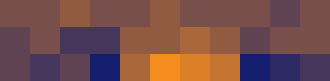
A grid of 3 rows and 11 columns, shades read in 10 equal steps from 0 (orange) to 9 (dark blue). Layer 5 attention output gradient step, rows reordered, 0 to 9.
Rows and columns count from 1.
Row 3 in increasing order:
0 1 2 3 6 6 7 7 8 9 9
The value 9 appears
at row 3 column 4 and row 3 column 9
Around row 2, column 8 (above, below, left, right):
5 2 3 6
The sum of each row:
54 56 58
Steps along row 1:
same down up same down up same same up down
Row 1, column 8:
5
